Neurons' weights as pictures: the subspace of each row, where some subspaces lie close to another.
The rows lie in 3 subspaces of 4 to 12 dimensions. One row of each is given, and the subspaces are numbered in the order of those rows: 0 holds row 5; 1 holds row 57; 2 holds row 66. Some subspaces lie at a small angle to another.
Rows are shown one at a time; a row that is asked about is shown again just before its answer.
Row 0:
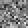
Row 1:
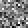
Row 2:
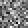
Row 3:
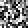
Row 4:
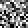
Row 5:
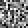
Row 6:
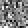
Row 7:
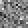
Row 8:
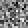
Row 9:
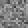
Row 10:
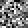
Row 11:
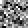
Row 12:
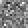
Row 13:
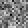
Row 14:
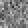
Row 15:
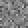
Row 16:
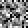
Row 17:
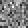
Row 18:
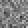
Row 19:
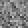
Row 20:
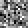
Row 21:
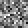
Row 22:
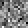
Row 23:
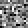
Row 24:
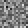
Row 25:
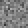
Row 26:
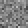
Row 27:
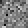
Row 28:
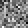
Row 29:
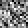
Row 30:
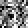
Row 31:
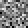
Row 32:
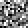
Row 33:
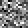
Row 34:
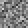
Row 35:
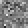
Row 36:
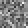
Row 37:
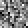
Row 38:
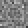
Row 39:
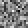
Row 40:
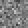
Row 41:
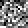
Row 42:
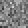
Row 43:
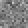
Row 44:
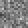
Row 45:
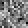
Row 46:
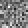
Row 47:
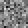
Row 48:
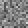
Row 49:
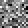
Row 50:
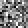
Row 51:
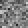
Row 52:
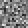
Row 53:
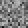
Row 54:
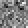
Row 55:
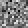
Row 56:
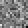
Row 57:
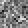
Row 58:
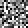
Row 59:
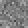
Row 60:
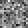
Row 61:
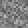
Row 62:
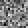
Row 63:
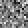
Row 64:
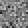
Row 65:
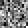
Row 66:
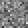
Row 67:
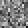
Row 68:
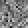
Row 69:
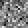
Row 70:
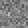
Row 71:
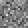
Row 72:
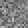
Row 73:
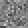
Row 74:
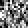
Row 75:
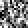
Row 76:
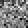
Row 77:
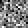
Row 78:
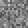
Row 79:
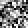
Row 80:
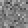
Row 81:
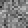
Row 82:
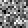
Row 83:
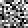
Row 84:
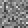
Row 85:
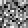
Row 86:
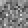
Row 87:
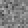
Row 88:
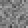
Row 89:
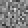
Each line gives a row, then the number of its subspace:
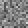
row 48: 2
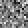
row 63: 1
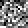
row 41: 2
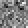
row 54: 1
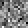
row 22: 2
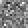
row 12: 2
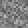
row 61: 0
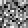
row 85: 1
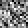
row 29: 1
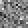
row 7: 0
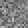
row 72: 0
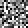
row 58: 2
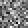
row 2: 1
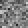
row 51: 0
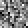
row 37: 0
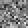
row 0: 1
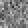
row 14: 2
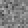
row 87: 0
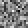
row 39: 1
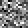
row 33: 0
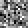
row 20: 0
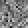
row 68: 1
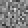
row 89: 0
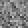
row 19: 1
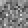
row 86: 1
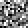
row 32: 2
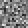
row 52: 0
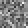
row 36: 2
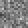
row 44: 0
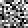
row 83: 1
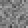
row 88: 1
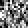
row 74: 2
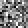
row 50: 1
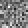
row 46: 0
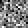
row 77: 0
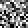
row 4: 1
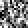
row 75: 2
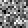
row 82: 0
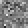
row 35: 0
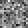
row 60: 0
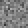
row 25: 2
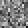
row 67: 2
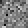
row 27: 0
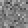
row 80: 1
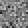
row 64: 0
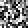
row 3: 1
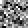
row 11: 0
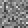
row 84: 2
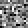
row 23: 0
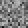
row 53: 2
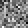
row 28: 0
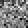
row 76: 1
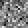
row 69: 2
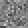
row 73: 0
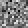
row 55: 0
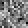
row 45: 2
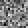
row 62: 2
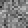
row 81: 1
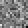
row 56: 1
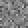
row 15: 1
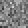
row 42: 2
